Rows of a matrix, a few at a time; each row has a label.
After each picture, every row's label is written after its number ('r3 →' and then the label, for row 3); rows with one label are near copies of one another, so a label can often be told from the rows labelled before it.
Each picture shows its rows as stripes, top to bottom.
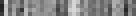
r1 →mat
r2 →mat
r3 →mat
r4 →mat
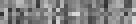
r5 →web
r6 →web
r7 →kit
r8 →mat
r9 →kit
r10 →kit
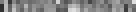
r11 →kit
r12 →mat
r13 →mat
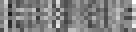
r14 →kit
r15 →kit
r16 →web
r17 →kit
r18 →web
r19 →kit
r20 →kit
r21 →mat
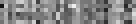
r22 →web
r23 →mat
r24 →web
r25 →kit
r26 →kit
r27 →web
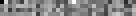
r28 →mat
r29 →web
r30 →kit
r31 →web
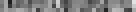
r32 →kit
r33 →kit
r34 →web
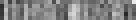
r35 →kit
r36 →mat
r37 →mat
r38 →mat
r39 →mat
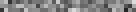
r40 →kit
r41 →web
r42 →mat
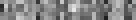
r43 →web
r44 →mat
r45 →mat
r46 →web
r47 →web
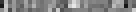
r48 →mat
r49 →mat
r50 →kit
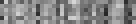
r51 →mat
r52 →web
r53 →web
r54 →web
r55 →mat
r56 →web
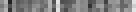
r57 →kit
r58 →kit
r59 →kit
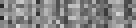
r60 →web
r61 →mat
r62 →web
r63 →web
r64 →mat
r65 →kit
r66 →web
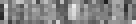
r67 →web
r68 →mat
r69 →mat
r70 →mat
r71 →mat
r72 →kit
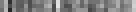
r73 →kit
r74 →kit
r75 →kit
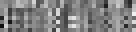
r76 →web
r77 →web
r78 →kit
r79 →kit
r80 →mat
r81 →kit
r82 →mat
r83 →kit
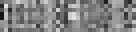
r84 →web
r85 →mat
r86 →kit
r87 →mat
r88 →mat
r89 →kit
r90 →web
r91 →kit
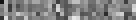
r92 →mat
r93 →kit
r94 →kit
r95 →web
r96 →mat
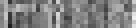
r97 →kit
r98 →web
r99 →web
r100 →kit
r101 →kit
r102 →kit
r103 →kit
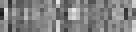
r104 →kit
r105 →kit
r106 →mat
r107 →mat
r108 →mat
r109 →kit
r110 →kit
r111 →kit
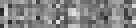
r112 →web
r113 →kit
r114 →mat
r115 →mat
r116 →web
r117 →kit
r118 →mat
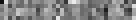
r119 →mat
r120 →kit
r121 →web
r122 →web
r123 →kit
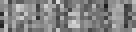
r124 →kit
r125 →web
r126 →web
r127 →mat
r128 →web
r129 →mat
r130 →mat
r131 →kit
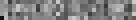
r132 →kit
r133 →web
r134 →web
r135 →kit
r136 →mat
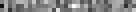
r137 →web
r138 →mat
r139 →kit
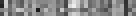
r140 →mat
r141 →mat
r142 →web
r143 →mat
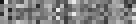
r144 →mat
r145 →web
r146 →kit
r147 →mat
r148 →kit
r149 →web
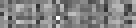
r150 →kit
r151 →web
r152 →web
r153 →mat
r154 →kit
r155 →web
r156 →kit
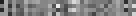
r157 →mat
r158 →kit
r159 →mat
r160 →kit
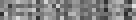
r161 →web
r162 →kit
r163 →web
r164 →mat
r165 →web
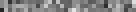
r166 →kit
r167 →web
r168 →mat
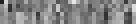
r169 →mat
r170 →kit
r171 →kit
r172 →web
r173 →web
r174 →web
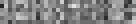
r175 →web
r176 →mat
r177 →kit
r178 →web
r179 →web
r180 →kit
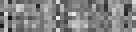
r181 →kit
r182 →web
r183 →web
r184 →mat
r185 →kit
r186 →mat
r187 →mat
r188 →kit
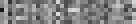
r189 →kit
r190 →web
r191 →mat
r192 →kit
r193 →web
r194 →kit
